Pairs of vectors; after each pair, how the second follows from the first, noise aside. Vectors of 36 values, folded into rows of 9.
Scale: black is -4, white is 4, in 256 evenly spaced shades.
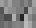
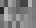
wrapped around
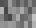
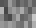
copied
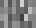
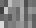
wrapped around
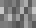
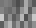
wrapped around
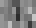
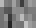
wrapped around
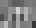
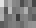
wrapped around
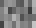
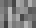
wrapped around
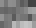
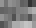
copied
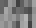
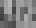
wrapped around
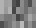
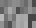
wrapped around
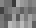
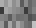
wrapped around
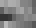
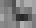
wrapped around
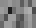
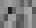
copied
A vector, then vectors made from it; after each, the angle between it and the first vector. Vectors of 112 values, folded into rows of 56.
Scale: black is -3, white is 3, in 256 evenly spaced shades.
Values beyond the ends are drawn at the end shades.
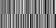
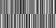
nearly opposite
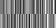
nearly opposite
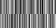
nearly opposite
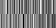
partly aligned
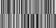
partly aligned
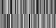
partly opposed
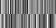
partly opposed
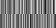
nearly parallel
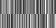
nearly opposite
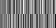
nearly parallel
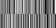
nearly parallel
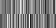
nearly parallel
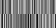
partly aligned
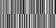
nearly opposite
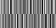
partly opposed
